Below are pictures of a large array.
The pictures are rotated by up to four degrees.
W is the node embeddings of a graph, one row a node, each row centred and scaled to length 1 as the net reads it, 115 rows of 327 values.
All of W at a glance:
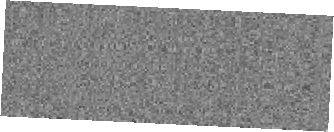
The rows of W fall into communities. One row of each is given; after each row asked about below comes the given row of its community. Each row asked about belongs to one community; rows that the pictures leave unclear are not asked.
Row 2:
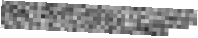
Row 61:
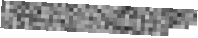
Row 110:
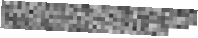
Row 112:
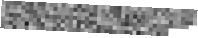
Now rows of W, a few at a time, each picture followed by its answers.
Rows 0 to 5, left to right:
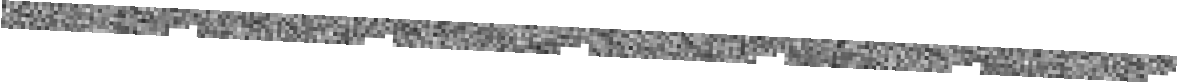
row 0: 61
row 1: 2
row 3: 61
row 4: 110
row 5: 110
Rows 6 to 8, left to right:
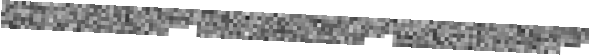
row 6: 112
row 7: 112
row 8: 110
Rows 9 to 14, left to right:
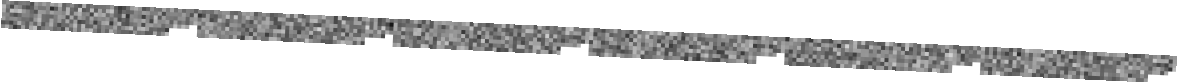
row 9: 112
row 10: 61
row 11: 112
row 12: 112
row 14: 112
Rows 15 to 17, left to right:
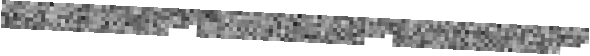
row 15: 110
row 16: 61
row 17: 2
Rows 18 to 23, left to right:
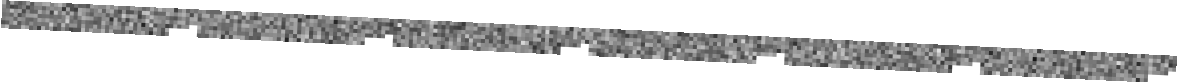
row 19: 110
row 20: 2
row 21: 112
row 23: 61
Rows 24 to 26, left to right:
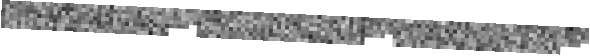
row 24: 2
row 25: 61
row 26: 61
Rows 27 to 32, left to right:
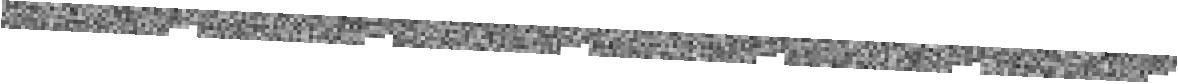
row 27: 112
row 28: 110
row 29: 61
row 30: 110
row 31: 110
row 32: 61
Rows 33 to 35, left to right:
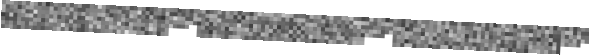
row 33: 110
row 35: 61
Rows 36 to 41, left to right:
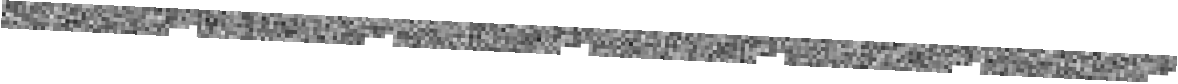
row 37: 2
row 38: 110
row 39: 110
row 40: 110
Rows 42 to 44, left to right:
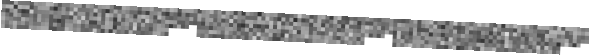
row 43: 110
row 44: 2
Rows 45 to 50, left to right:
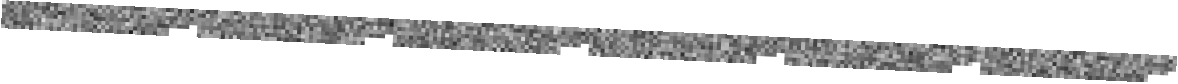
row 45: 2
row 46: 110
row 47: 110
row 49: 112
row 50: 112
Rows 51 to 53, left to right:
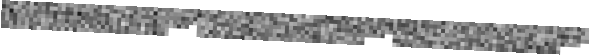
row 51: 2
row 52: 61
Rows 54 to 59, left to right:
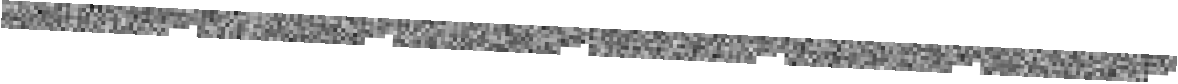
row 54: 110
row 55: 112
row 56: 112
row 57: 61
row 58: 61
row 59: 61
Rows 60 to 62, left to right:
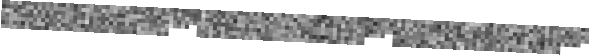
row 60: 61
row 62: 2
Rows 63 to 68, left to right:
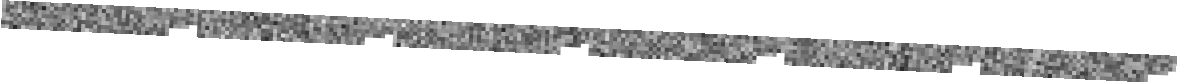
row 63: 112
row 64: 2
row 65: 110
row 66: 112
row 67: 112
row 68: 112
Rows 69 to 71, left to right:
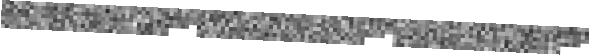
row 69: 2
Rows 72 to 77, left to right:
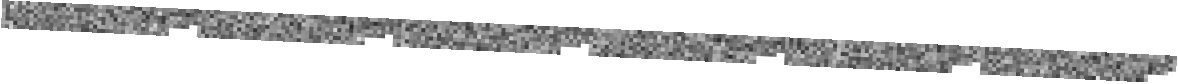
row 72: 110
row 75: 110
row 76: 112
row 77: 112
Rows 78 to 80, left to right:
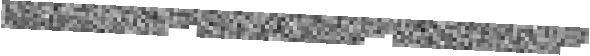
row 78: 110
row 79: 112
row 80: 112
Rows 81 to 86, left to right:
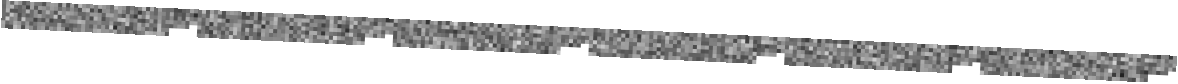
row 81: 61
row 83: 2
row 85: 61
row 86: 2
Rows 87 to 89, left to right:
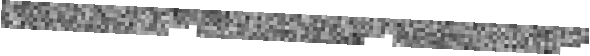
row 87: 61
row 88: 112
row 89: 110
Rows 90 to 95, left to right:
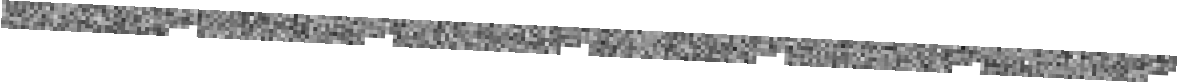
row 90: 112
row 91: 2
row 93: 112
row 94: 110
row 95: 110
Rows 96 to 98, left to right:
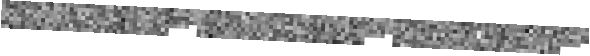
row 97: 112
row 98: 61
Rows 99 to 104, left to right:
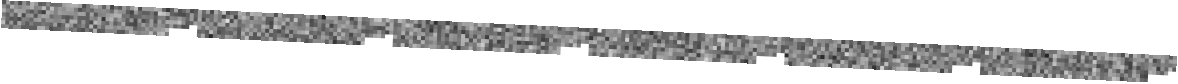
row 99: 110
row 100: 112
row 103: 61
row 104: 2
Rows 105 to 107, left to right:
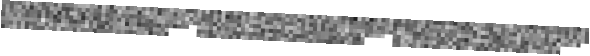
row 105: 2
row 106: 112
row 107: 61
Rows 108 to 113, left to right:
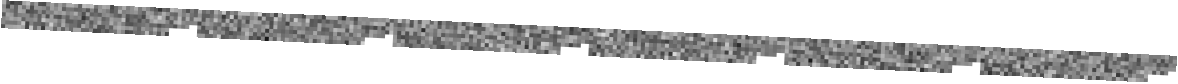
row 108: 112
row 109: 112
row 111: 2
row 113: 110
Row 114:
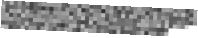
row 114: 112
